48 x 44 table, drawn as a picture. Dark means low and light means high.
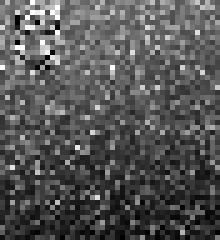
In the top left lies a patch that is rougher than the rest. No row or column stands out. There is an overall slope up to the top. There are no regular stripes. The texture is fine-grained noise. Values change most from cell to cell in the top left.
